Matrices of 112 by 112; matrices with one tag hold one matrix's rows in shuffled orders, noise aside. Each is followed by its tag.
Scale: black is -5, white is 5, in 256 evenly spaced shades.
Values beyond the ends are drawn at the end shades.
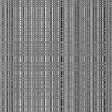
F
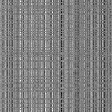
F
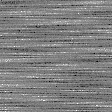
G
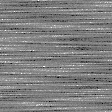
G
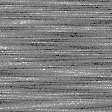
G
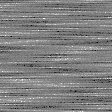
G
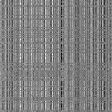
F
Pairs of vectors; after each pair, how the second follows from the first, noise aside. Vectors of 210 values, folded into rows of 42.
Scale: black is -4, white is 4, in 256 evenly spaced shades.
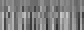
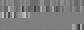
partly zeroed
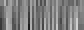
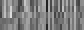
wrapped around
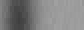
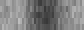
wrapped around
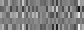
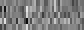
wrapped around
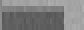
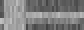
wrapped around
